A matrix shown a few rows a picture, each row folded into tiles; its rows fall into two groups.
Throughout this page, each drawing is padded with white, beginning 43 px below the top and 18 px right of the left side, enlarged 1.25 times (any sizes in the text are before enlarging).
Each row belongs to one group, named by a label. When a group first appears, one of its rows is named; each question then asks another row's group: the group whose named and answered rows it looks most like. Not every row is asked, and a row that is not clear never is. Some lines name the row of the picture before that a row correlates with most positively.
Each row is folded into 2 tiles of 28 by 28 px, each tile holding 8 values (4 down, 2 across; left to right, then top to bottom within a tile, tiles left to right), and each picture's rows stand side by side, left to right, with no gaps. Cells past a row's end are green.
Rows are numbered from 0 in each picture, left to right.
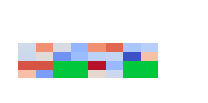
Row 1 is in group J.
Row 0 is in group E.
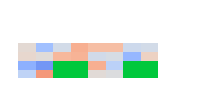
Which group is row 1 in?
J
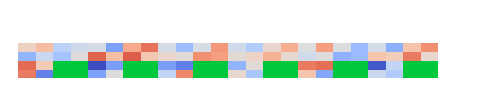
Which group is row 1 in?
J
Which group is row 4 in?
E
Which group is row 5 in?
J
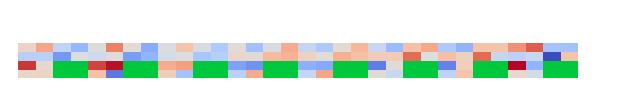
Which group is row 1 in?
E
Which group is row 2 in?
E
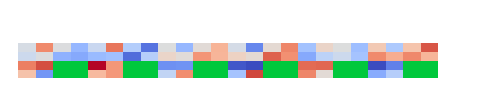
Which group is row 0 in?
E
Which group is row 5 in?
J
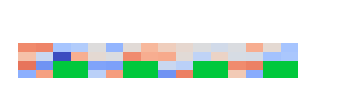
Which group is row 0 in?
J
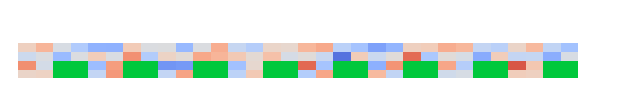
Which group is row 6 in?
J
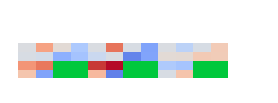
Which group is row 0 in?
E
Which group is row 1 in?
E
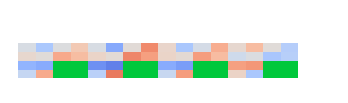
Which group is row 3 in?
E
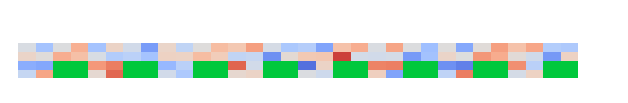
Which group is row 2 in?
J
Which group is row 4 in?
J
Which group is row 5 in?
E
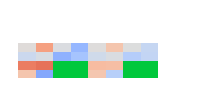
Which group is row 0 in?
E
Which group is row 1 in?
E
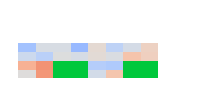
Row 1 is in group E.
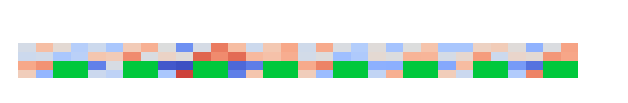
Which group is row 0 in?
E
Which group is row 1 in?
J
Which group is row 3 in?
J
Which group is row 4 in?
E
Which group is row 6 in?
J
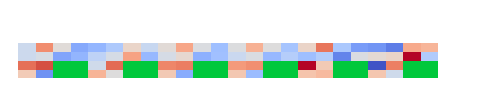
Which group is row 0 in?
E
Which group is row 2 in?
E
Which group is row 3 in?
E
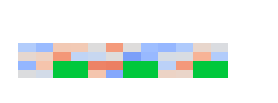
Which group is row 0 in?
J
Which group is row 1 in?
E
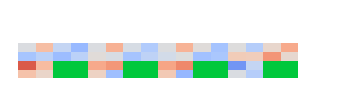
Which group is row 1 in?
E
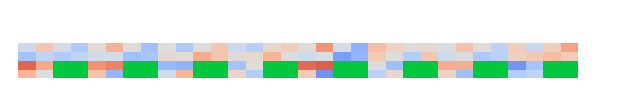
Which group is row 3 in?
J
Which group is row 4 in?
E
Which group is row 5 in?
J
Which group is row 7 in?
J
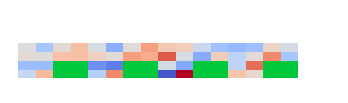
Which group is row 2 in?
J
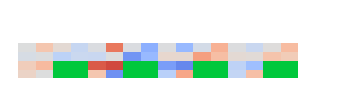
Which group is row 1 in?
E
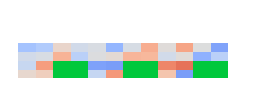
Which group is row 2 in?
E
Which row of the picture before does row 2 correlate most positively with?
1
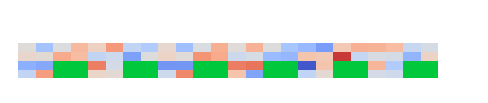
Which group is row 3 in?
E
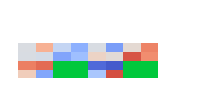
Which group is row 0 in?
E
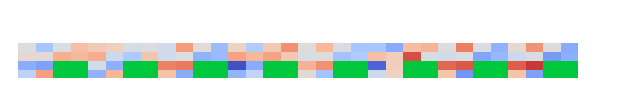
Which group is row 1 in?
J
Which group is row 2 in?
E
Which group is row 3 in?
J
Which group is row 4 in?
E
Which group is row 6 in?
E
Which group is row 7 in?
E
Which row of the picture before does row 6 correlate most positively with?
0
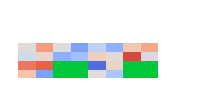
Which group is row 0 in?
E
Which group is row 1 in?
J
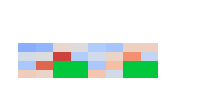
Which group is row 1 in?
J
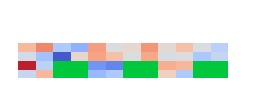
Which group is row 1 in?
J
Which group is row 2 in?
E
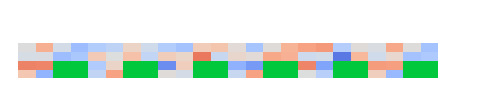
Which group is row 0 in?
E
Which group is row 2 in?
J
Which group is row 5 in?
E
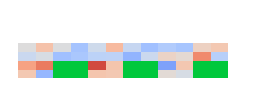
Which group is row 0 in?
E
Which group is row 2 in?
J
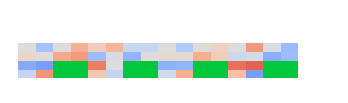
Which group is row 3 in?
E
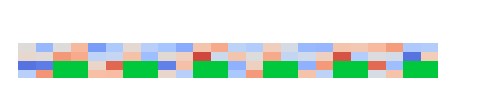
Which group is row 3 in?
J
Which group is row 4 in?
J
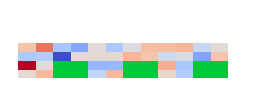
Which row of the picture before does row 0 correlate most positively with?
5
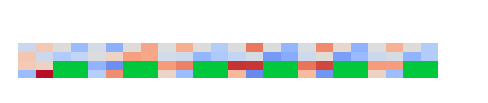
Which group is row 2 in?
E
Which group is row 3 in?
E
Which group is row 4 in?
E
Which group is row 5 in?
E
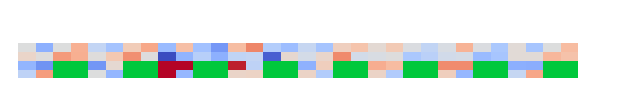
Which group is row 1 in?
J
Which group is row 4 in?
J
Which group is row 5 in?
E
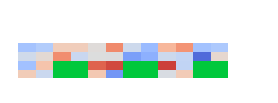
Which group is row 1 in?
E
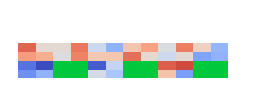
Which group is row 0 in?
J
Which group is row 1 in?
J
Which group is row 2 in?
E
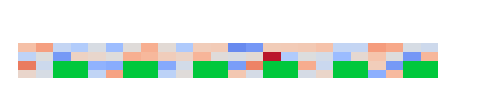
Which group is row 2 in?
J
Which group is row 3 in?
J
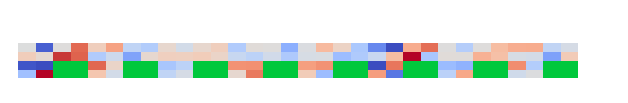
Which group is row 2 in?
J
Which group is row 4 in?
E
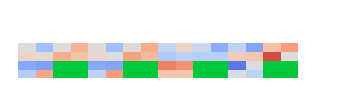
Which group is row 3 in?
J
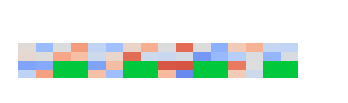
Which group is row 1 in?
J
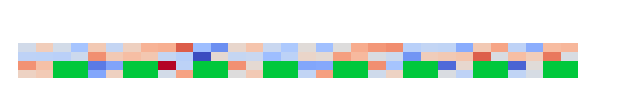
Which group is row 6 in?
J
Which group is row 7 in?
J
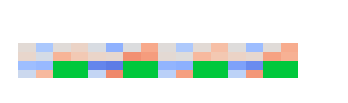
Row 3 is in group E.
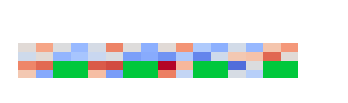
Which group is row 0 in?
E
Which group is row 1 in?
E
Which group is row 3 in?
J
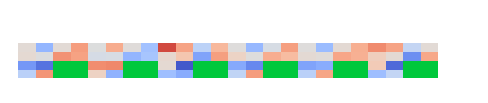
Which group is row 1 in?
E
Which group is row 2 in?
J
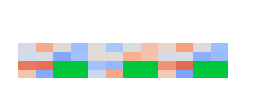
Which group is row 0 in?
E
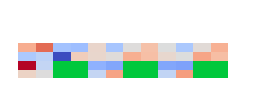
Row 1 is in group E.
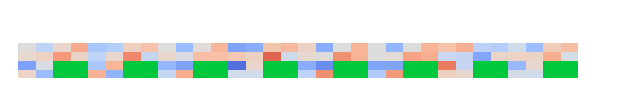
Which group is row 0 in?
J
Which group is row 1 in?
J
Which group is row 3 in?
J
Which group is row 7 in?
J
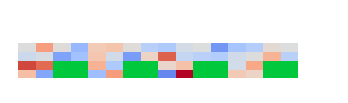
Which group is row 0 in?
E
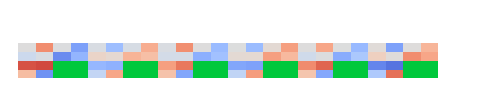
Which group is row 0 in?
E
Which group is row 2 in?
E
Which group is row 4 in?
E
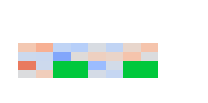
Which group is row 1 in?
J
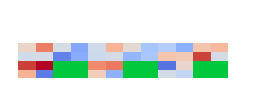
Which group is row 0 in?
E
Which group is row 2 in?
J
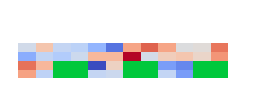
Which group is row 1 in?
J
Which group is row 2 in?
J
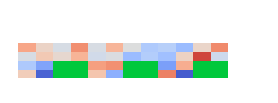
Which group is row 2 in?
J
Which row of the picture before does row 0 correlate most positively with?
2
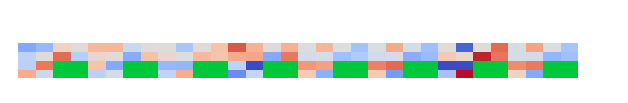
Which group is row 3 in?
J
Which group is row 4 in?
E
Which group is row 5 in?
E
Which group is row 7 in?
E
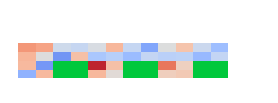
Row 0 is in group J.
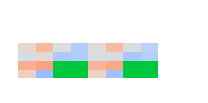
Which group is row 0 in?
E
